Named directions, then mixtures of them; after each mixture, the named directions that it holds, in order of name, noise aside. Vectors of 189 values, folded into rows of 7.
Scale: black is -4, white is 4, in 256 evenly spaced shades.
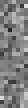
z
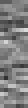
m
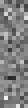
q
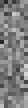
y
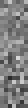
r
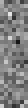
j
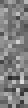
r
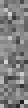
j, r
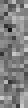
z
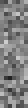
m, r, y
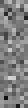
q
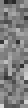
j, m, y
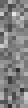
r, y, z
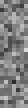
q, r, z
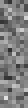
m, q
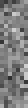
y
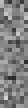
j, q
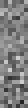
j, r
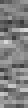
m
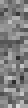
m, r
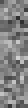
m, r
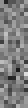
j, q, y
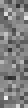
q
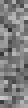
q, z
